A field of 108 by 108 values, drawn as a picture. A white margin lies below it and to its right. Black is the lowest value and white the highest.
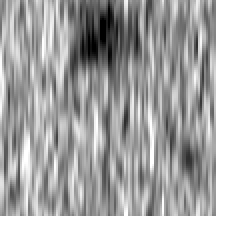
One dip sinks in the top middle. The halves do not mirror each other. The ninth with the lowest average is the top middle. Streaks run downward.
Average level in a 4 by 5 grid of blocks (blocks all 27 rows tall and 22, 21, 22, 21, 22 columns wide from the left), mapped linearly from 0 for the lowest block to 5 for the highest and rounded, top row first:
5 4 0 3 4 / 5 4 3 4 4 / 5 5 4 5 4 / 5 4 4 4 4
